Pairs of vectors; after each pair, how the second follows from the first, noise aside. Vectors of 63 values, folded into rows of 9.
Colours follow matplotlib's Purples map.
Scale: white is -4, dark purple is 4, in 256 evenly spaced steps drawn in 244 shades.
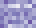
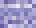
copied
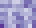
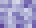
copied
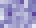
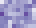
reversed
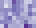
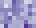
copied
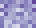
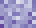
reversed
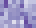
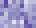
copied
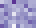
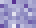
copied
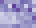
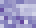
reversed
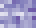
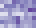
copied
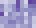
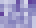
copied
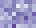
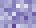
copied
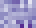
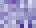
copied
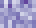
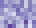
reversed
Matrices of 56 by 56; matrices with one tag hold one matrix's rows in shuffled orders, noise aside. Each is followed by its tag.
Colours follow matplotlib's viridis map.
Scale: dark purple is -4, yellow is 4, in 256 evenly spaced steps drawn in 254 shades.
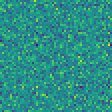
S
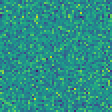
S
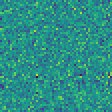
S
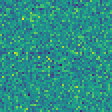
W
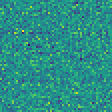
W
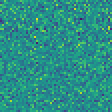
S
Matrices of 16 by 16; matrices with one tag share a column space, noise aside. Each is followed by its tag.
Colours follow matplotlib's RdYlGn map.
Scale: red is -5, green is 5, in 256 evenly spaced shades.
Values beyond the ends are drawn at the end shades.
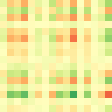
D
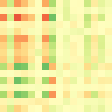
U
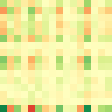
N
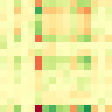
N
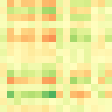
D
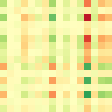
U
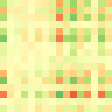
D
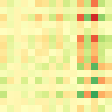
U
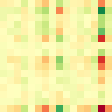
N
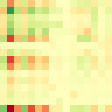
N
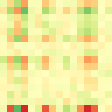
N
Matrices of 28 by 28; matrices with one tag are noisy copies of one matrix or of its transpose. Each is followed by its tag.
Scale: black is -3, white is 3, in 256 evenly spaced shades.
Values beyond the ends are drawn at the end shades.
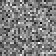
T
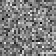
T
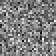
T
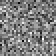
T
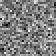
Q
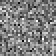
T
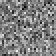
Q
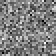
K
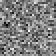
Q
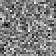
Q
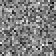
K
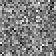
K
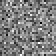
T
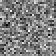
Q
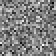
K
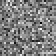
T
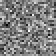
Q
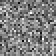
T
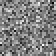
K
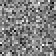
K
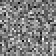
T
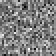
Q
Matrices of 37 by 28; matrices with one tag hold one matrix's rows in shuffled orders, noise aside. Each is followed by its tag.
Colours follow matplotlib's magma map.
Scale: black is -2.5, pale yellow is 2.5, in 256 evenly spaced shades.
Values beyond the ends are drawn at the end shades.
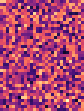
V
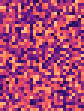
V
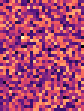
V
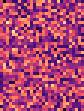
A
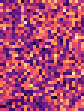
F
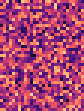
V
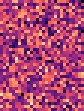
A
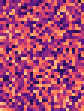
V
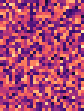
V
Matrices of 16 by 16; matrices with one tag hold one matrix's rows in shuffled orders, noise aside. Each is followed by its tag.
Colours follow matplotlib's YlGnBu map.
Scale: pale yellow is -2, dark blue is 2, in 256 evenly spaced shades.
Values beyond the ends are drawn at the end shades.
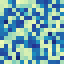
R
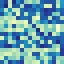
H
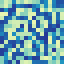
R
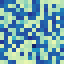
R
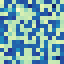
R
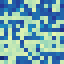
H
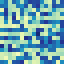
H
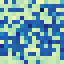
H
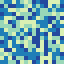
R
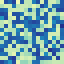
R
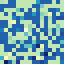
R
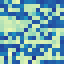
H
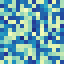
R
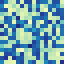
R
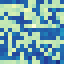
H
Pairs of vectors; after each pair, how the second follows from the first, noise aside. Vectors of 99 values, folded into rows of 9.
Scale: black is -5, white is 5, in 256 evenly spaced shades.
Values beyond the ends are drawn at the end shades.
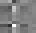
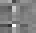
copied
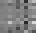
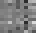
copied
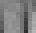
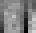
scaled up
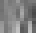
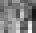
scaled up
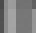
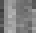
copied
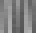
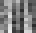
scaled up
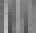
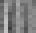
copied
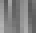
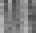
copied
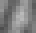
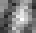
scaled up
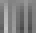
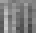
copied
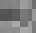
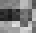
scaled up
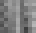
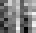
scaled up
